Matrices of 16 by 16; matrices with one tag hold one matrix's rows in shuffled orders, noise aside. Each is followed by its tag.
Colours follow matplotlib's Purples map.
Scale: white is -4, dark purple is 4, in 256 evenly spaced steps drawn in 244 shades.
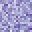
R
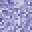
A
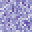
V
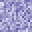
V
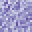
R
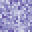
A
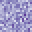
V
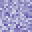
R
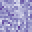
A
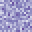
V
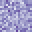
R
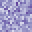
R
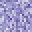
V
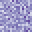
V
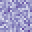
V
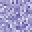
V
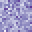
R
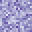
R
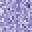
V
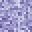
A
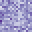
A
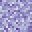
R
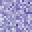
V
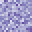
R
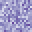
V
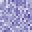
V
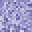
R
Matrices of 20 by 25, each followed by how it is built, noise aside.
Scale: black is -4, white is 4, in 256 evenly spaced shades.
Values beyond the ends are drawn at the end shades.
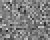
noise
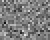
noise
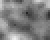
smooth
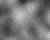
smooth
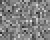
noise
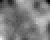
smooth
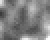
smooth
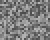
noise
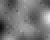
smooth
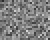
noise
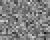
noise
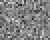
noise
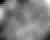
smooth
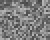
noise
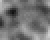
smooth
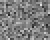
noise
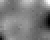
smooth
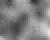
smooth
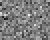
noise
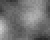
smooth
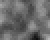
smooth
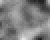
smooth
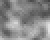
smooth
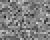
noise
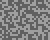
noise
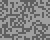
noise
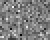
noise
